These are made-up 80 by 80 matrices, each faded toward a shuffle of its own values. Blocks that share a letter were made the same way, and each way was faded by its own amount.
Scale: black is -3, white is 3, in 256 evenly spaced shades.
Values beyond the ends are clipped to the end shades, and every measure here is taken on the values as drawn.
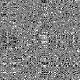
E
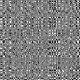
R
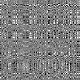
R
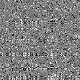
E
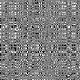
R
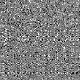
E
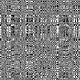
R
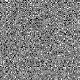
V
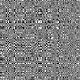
R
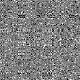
E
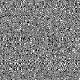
V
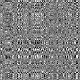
R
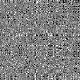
E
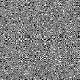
V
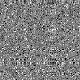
V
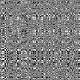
R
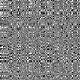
R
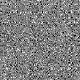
E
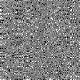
E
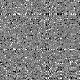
E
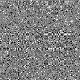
E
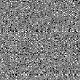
E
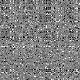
E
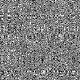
V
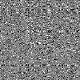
V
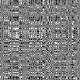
R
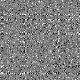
E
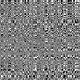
R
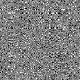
V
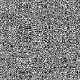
V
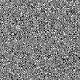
V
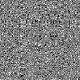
V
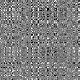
R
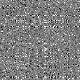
E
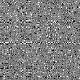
E
